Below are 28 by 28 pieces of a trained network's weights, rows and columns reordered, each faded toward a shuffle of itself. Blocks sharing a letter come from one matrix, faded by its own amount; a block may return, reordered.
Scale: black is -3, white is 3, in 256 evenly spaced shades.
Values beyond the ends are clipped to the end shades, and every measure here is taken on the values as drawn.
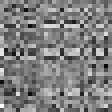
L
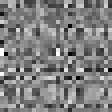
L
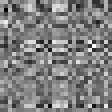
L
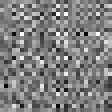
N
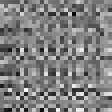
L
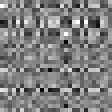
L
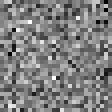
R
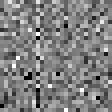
R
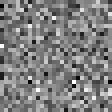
R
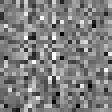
R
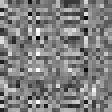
N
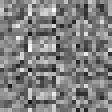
N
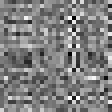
N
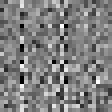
N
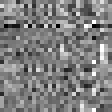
L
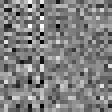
N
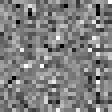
R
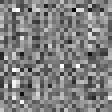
N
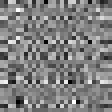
L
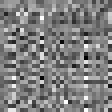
N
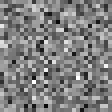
R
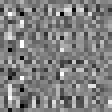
L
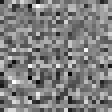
N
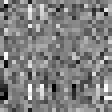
N
